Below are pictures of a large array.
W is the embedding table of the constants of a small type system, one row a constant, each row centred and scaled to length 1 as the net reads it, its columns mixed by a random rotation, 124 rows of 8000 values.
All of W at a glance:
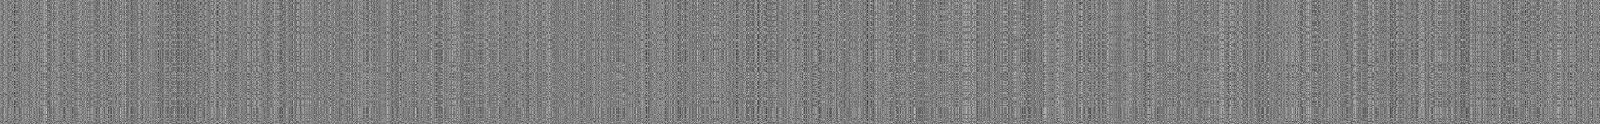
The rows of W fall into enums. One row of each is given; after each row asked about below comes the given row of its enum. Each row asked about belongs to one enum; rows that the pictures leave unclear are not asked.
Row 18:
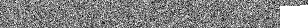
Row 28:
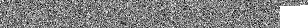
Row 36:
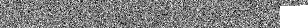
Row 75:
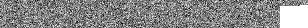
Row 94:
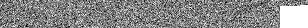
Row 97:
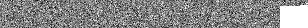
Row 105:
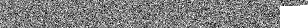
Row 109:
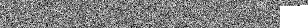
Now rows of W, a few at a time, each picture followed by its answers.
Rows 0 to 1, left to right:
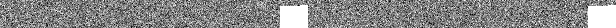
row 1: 36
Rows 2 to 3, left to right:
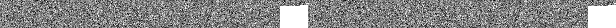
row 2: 97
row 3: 97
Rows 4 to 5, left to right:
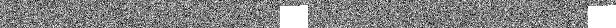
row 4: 75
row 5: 36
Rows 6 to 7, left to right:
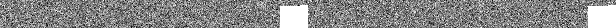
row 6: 109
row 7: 28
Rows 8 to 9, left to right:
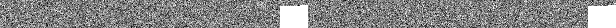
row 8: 109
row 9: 97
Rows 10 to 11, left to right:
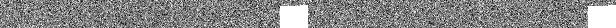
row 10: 36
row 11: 28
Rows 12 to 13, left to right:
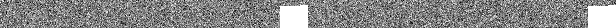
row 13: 18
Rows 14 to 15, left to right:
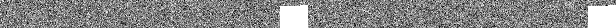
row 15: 109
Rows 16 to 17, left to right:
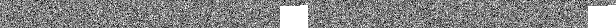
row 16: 97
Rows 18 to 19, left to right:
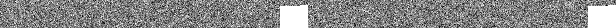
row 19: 109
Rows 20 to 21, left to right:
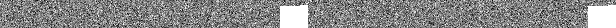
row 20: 97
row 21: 28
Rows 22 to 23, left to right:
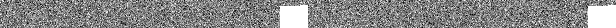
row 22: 28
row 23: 36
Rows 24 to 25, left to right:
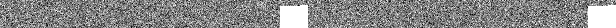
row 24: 109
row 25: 36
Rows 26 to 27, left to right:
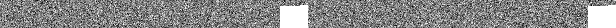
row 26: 97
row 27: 105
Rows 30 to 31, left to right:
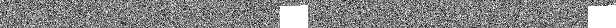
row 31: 97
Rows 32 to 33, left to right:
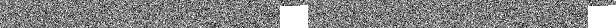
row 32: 105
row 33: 105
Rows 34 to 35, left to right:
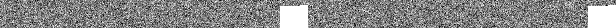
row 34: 75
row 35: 109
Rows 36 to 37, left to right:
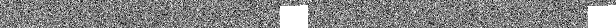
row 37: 28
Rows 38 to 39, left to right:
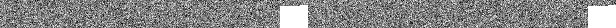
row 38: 75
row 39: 18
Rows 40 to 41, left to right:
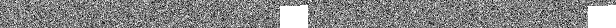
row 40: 18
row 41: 28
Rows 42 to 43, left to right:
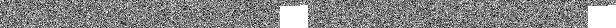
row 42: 28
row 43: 75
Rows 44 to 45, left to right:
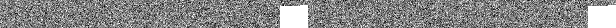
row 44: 105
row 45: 75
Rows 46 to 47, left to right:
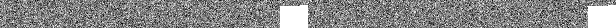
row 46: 75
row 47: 28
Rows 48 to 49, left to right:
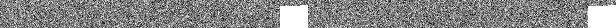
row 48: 18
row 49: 36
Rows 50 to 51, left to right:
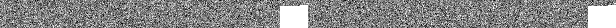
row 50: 75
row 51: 97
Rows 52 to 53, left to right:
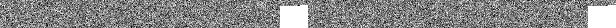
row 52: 109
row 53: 75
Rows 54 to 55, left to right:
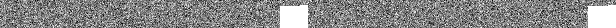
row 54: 75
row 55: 28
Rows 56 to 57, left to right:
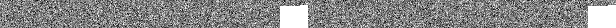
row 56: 97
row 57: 75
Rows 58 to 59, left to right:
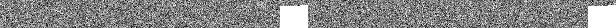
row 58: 109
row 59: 97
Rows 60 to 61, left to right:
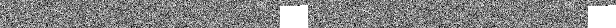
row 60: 109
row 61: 109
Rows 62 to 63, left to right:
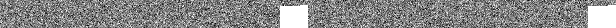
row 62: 105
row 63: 75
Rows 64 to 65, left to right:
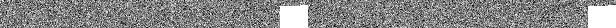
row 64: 28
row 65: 94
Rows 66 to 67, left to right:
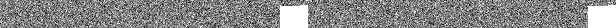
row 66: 105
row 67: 28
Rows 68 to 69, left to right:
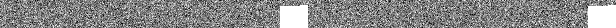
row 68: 75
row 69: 36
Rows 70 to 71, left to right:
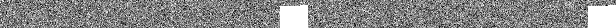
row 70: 28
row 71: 109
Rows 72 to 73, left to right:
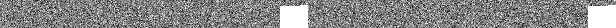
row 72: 97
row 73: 105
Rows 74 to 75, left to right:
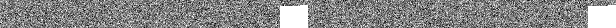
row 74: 105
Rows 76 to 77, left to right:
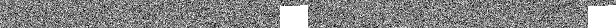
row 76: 105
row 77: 94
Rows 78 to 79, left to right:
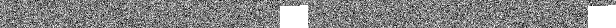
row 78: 75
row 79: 105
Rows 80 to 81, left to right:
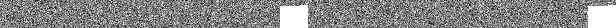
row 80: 97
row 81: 28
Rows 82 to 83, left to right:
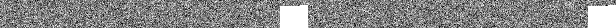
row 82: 75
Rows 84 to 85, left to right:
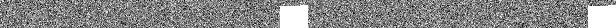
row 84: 28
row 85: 105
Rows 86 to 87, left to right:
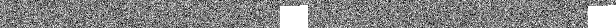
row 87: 36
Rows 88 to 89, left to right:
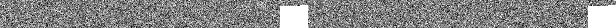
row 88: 109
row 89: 105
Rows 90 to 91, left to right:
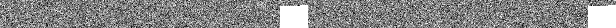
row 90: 109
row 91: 105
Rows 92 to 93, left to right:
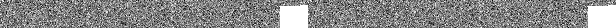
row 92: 28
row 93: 28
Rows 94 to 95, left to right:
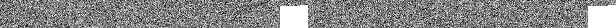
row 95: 75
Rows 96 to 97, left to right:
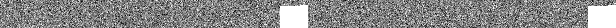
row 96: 36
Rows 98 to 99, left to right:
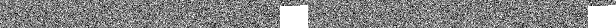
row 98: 105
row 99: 105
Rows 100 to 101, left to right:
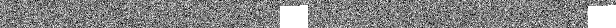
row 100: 75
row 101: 36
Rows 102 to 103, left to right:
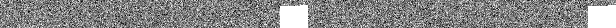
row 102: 36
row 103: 75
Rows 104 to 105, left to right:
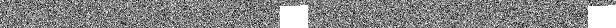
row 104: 28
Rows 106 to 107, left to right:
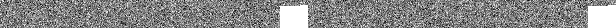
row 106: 28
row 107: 75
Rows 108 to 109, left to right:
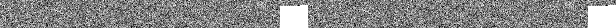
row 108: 109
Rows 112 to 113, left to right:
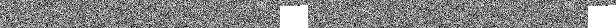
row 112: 109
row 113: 109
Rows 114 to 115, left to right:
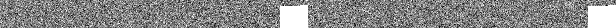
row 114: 105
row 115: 109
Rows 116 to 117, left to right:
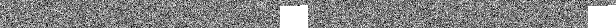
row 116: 109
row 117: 75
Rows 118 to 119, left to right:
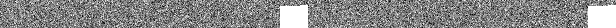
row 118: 18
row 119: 36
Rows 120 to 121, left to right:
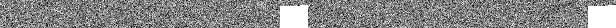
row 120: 109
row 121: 94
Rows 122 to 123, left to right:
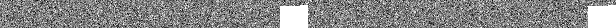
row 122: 97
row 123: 28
